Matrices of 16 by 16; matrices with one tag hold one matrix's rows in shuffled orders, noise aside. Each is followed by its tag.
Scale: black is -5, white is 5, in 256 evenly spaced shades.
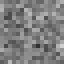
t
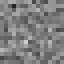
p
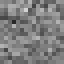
p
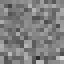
t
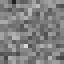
p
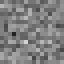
p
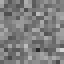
t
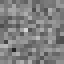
p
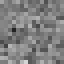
p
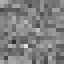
p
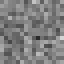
t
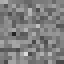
p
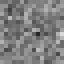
t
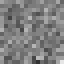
t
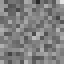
t
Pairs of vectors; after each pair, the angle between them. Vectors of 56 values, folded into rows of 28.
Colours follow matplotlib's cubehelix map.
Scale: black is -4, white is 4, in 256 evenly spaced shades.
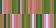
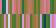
partly opposed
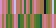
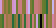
partly aligned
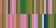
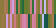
nearly parallel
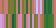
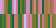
orthogonal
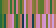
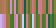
nearly opposite
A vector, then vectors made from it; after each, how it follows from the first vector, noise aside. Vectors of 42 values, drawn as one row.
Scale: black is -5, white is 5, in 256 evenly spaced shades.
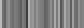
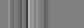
partly zeroed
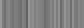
shrunk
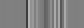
partly zeroed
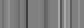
partly zeroed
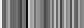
scaled up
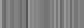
shrunk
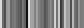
scaled up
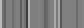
partly zeroed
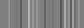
partly zeroed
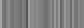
shrunk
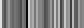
scaled up
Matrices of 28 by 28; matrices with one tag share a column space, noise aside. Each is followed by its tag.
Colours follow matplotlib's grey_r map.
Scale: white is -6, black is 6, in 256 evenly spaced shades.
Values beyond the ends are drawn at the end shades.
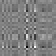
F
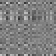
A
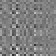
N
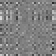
A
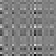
N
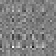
F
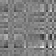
F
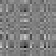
F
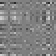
A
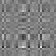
F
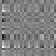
F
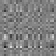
F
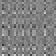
N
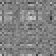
A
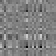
F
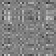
A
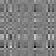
F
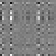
A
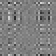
A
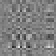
F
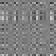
A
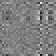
A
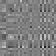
F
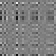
A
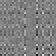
N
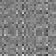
N
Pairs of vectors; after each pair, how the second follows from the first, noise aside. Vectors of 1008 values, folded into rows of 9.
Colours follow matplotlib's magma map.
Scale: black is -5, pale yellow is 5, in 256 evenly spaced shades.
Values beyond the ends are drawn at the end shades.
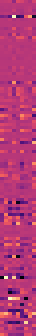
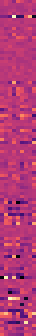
copied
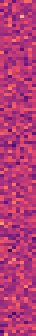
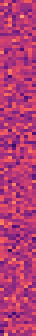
copied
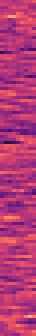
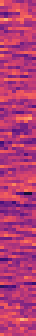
reversed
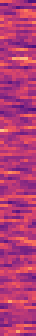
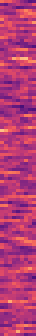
copied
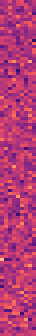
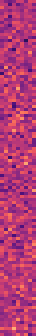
shuffled
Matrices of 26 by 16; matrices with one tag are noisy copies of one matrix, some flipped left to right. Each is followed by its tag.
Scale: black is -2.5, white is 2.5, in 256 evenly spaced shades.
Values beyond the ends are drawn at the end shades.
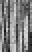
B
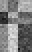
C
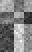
C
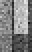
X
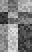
C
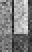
X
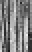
B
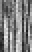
B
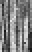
B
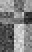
C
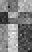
C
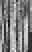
B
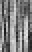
B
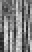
B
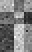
C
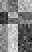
C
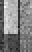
X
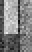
X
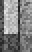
X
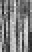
B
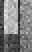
X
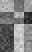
C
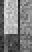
X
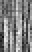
B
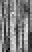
B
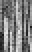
B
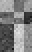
C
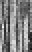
B
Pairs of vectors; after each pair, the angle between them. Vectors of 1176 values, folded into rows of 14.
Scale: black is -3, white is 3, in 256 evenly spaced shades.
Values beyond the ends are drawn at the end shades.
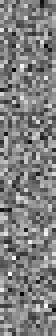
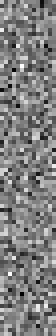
nearly parallel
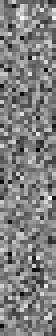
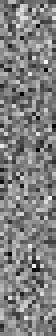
nearly parallel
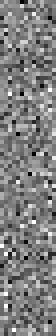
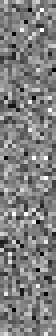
orthogonal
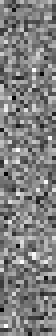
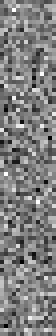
nearly opposite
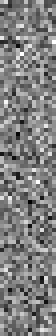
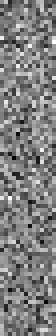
nearly parallel
